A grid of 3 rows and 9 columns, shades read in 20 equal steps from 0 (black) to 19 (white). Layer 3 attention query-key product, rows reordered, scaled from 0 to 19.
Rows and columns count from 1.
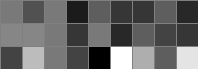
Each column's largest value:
10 14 9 5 9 19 13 7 17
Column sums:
24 30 27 11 16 26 24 19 24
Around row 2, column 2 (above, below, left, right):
6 14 10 9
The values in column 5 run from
0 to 9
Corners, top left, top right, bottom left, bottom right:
9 3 5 17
